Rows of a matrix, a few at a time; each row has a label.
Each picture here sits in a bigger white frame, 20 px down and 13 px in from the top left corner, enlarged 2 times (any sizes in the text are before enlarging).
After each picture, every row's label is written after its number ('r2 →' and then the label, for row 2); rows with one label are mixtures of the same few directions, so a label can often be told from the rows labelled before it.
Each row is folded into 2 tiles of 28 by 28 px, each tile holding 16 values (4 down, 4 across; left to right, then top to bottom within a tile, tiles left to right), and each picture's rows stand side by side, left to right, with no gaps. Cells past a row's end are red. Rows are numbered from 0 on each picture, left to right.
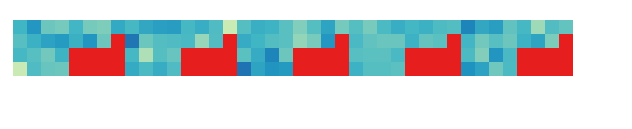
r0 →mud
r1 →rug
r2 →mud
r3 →mud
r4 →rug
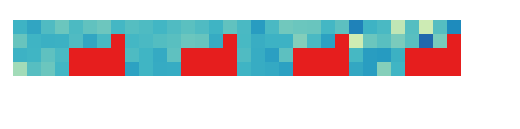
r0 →mud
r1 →mud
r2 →mud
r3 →rug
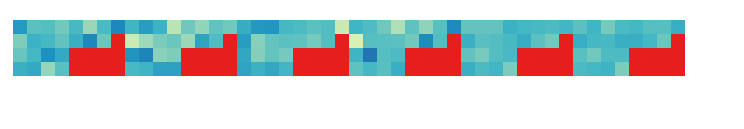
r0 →rug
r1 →rug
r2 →rug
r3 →rug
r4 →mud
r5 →mud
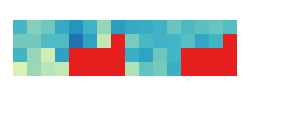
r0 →mud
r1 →mud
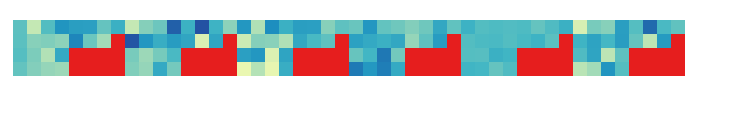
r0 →mud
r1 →rug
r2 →mud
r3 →mud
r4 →rug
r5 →rug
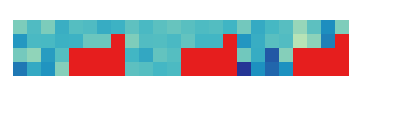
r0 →mud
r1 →rug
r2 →mud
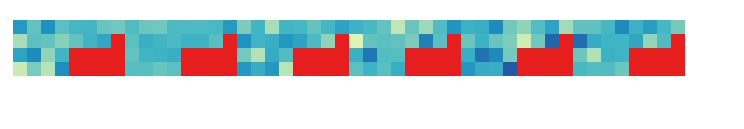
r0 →mud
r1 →rug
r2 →mud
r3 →rug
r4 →mud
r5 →rug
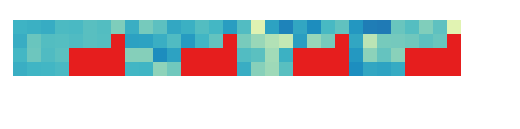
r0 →rug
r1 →rug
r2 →mud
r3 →rug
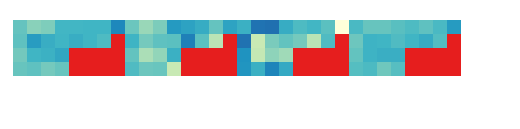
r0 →rug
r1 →mud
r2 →rug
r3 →rug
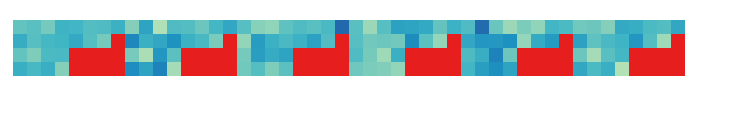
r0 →mud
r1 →mud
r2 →rug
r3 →mud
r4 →mud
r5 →mud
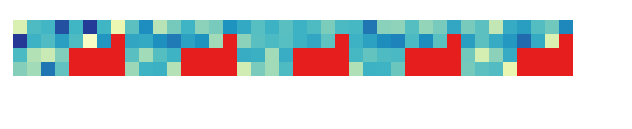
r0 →rug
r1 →mud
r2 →mud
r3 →mud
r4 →mud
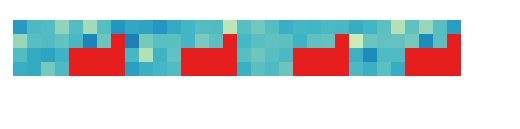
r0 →rug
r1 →rug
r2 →mud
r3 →rug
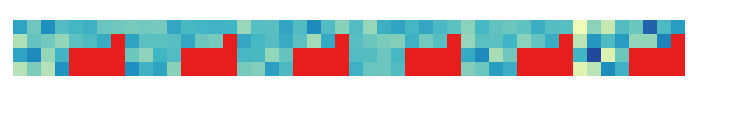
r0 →mud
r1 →mud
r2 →rug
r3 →mud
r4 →rug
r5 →rug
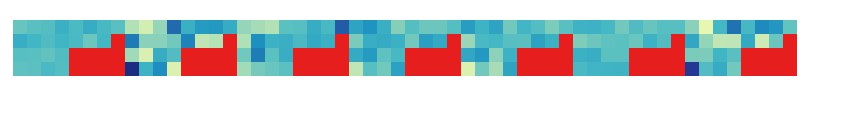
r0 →rug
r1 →mud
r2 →rug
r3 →mud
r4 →mud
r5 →rug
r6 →mud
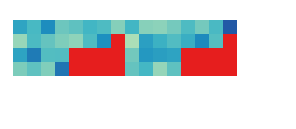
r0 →mud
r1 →rug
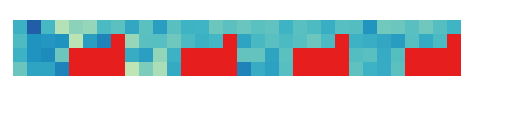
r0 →mud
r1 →mud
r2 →mud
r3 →mud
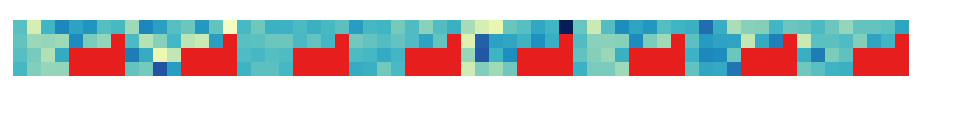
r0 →mud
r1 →rug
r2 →mud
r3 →rug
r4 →rug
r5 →mud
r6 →mud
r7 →rug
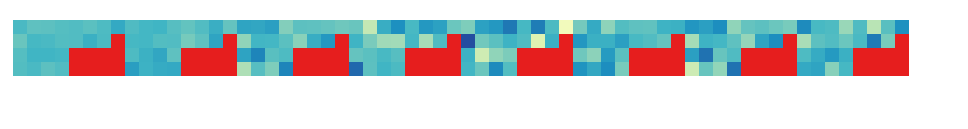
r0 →rug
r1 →mud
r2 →mud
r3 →mud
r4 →rug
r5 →mud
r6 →mud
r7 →rug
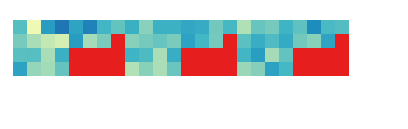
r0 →mud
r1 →mud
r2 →rug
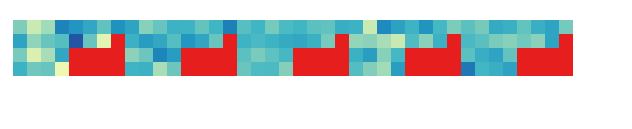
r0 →mud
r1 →rug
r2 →mud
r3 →mud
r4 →mud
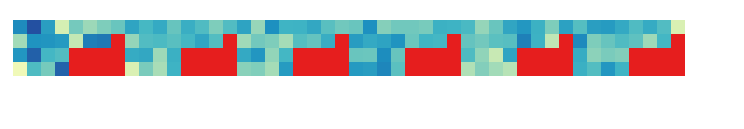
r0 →mud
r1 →mud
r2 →mud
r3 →mud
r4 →mud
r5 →rug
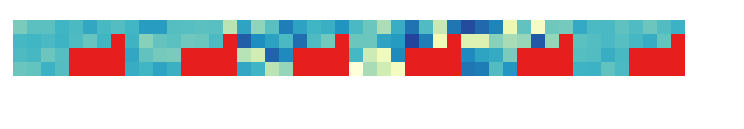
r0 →rug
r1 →rug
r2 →rug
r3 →mud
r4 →rug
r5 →rug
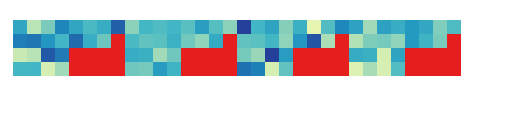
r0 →rug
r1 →rug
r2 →rug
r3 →mud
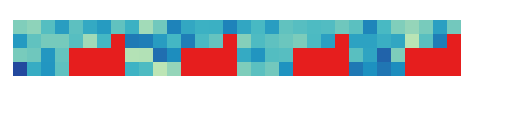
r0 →mud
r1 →rug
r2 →mud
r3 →mud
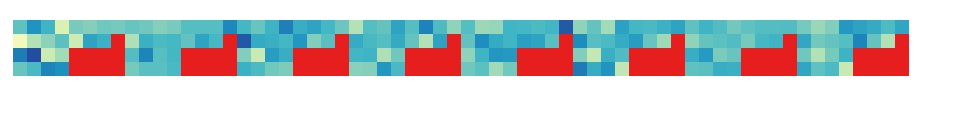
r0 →rug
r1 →rug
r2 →rug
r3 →rug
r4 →rug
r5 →mud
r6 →rug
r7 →mud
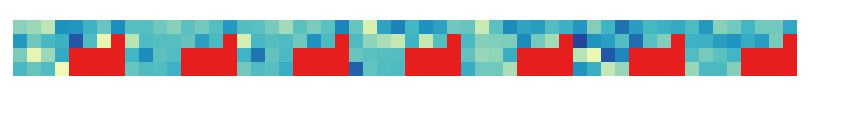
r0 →mud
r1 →rug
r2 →rug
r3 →mud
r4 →mud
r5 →rug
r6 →mud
